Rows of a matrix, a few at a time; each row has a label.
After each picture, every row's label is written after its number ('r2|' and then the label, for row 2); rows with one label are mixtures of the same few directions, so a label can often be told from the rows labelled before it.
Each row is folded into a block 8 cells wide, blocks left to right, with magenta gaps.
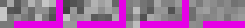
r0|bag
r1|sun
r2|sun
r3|bag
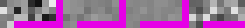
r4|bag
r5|sun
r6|bag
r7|sun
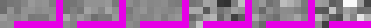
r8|sun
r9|sun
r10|bag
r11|bag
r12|bag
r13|bag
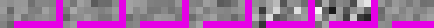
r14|sun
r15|bag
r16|sun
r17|bag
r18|sun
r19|bag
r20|bag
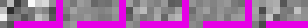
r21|bag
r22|bag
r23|bag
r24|bag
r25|sun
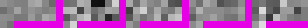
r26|bag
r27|bag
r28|bag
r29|bag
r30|sun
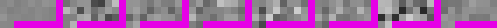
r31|bag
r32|bag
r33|sun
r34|bag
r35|sun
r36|sun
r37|sun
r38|sun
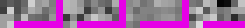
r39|sun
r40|sun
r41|bag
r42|bag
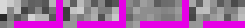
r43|sun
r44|bag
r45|bag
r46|bag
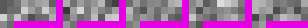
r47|sun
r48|bag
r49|bag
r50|bag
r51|sun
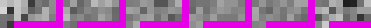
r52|sun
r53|bag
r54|bag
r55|sun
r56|bag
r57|bag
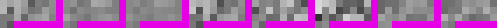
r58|sun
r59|bag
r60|bag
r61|sun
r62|bag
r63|sun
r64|sun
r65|sun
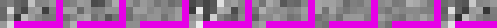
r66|sun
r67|bag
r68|bag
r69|sun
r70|bag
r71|sun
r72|bag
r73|sun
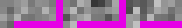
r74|sun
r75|bag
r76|sun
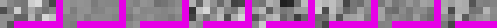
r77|bag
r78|sun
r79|bag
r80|bag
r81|bag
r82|sun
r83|bag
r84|sun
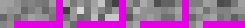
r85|sun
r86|bag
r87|bag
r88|bag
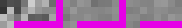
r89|sun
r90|bag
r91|bag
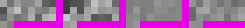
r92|bag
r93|sun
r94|sun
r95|bag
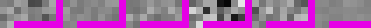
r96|bag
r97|bag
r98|sun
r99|bag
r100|bag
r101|bag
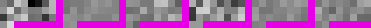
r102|bag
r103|sun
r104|bag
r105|bag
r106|bag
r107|bag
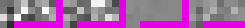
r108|sun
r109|bag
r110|sun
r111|sun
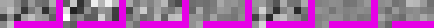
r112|sun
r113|bag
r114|bag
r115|sun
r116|sun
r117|bag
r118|bag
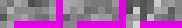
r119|bag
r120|sun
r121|sun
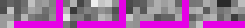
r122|sun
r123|bag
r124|sun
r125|bag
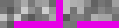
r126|sun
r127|sun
